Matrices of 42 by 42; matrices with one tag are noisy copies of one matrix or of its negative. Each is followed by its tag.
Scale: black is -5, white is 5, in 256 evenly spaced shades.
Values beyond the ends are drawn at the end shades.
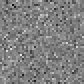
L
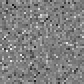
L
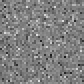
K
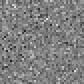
L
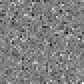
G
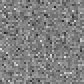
K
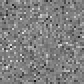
L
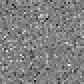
L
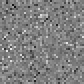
L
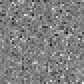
G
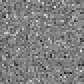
K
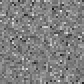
G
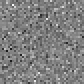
L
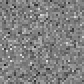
L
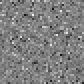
G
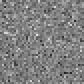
K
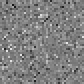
L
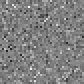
L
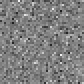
G
